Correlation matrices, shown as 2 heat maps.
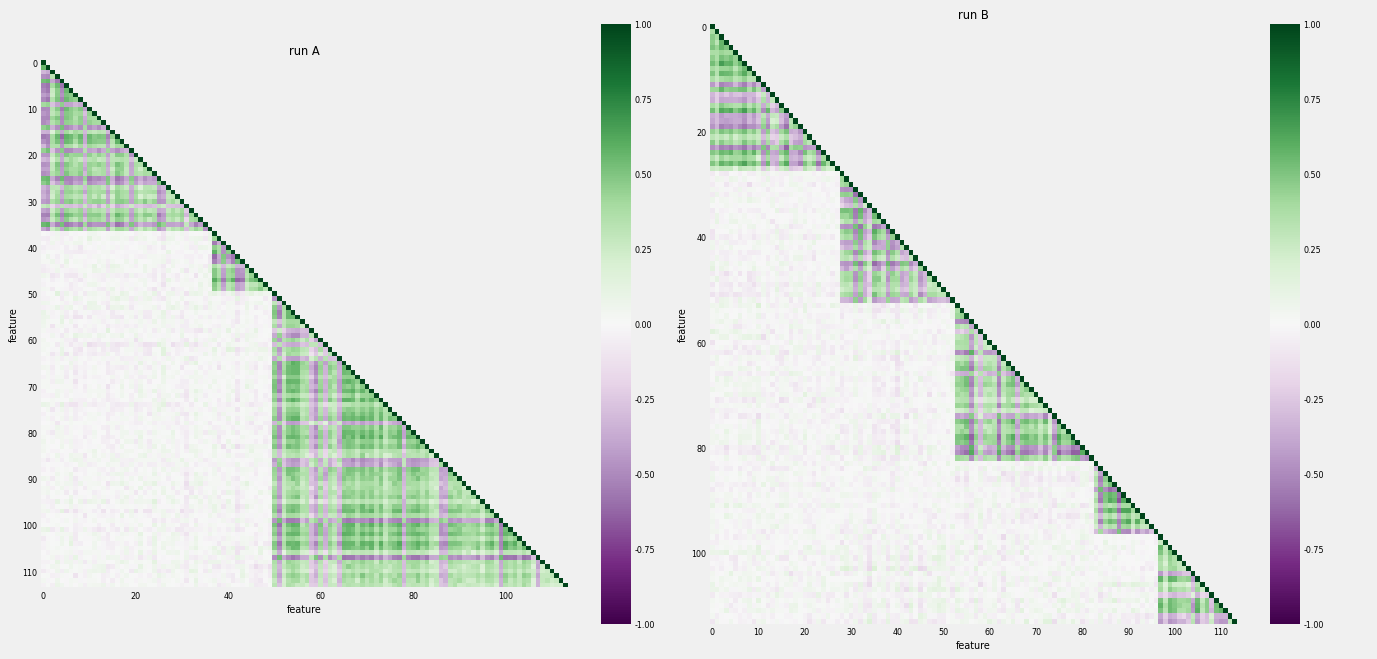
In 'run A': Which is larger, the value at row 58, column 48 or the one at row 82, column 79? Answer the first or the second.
the second
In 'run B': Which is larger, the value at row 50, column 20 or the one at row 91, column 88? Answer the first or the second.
the first
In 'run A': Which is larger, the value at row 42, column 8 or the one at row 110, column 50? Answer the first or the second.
the second
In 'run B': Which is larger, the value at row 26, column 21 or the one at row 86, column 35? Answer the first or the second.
the first
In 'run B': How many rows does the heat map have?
114
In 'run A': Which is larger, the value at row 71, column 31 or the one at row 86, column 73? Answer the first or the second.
the first
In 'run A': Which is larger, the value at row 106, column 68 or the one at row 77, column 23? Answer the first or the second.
the first
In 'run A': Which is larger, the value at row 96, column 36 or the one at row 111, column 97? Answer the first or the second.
the second
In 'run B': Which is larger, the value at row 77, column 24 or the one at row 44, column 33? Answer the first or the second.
the first
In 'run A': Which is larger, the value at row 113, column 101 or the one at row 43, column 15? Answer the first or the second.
the first
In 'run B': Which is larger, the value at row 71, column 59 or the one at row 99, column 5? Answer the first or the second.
the first
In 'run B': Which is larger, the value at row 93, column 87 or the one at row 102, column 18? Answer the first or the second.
the first
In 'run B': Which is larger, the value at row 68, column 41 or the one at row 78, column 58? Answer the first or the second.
the first
